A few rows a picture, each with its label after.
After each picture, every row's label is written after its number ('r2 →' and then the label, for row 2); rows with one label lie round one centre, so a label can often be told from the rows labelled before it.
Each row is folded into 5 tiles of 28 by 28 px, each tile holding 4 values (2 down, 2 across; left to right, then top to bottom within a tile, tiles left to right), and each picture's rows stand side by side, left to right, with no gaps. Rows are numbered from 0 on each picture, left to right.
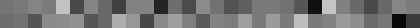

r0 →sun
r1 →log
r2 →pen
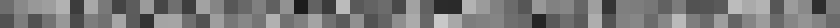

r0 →sun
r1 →log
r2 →log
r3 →pen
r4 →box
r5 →sun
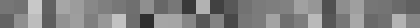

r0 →box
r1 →log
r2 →box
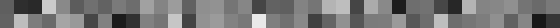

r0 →pen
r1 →box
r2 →sun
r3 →pen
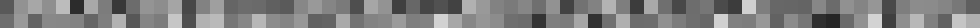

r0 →sun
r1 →box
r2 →sun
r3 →pen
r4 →sun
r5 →pen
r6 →box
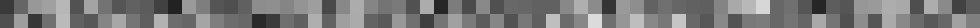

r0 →sun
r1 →pen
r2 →box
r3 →log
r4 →box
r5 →sun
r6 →sun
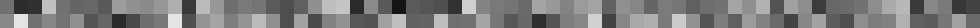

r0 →pen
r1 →box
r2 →sun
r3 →pen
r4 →box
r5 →sun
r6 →sun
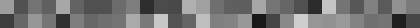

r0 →log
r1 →pen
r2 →pen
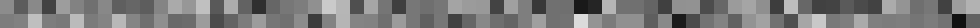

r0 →box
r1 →sun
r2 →sun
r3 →sun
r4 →pen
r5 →sun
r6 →pen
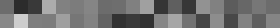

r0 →pen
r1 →log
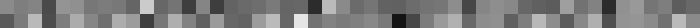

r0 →box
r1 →log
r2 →pen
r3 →box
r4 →box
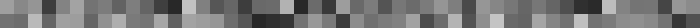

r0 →box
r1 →pen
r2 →log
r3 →box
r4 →pen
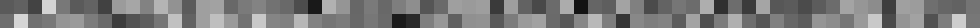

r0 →pen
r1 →box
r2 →pen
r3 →sun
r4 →log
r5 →log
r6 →box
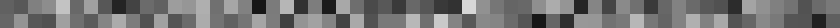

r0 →sun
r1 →sun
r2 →log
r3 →pen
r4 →log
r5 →pen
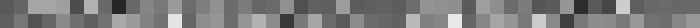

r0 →sun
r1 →box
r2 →log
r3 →box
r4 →log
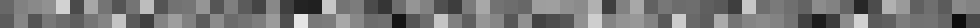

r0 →sun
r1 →log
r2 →pen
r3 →pen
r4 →box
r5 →pen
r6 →pen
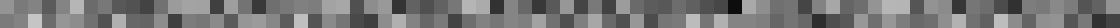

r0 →box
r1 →sun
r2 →sun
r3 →sun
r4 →log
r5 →pen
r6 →sun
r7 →pen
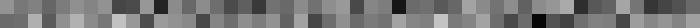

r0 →box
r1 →log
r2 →sun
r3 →pen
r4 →log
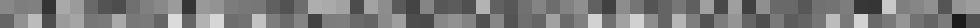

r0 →box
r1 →box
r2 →sun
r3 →log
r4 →box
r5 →log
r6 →pen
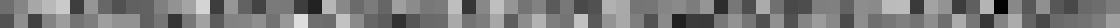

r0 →sun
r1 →sun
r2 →pen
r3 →box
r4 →pen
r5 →log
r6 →sun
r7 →log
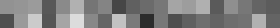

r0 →box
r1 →sun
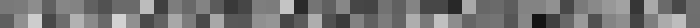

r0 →box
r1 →log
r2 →log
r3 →pen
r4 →sun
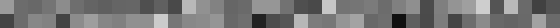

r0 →log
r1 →pen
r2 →pen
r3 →sun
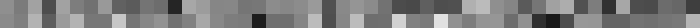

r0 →box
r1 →pen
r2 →box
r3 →pen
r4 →log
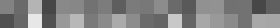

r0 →box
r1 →box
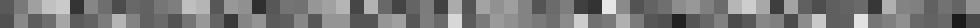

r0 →sun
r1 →sun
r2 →sun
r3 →box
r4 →pen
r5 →sun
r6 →pen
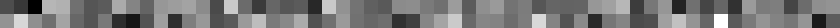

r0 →pen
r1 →sun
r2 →pen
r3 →box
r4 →sun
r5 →pen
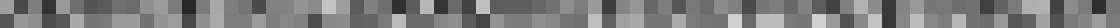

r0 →log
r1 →box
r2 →sun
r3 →log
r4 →box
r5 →box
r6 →box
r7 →sun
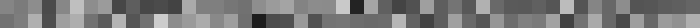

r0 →box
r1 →pen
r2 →sun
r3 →log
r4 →log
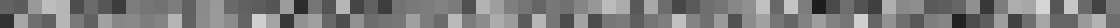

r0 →sun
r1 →box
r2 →log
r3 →box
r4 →sun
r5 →sun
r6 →pen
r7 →sun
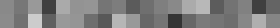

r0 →box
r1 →sun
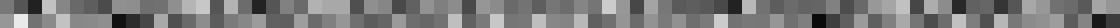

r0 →pen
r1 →sun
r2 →sun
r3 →box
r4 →sun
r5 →pen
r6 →sun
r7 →pen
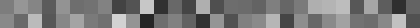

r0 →box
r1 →log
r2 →sun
